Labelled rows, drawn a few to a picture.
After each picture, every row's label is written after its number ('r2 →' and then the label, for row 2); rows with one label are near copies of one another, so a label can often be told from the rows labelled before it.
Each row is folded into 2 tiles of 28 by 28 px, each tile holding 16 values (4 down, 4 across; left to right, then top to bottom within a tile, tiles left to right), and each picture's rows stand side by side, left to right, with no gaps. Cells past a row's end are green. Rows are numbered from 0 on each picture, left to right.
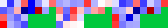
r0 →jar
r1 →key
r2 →jar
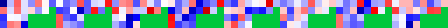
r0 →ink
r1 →jar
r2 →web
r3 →jar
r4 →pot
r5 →key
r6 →jar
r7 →web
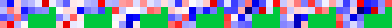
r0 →pot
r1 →pot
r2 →web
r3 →pot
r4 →jar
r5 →web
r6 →jar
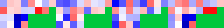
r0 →web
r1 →key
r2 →ink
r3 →web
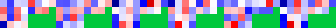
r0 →key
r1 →key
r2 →ink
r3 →ink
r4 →pot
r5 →ink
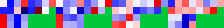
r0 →jar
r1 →jar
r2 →pot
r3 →web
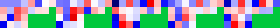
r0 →key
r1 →key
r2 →ink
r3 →key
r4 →ink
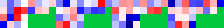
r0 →key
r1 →pot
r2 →web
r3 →ink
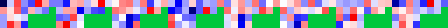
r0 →ink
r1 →pot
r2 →web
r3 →jar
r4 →web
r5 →web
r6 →key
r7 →ink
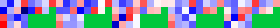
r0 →jar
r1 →jar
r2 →key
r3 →jar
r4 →key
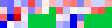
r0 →key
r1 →web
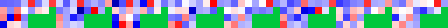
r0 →key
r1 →jar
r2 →ink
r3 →pot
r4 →pot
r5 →jar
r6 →key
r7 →pot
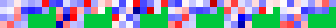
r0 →pot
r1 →key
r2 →jar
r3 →pot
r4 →web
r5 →pot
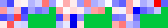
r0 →pot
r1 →web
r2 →pot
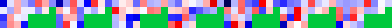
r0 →ink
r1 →ink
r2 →web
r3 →pot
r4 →ink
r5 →key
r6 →key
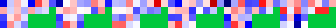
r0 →ink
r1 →ink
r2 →pot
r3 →pot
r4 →ink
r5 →web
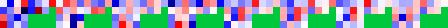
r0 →jar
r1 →web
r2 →ink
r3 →ink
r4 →key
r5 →key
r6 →key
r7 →key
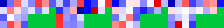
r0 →ink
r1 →jar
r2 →pot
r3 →ink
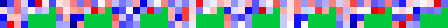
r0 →ink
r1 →web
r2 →jar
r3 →key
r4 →jar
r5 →web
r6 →web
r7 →pot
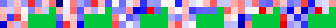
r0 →key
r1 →ink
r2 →jar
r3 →pot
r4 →web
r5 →jar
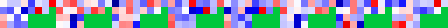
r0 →jar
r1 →web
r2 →ink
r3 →jar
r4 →jar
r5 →web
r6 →ink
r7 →pot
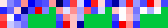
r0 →jar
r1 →ink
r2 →ink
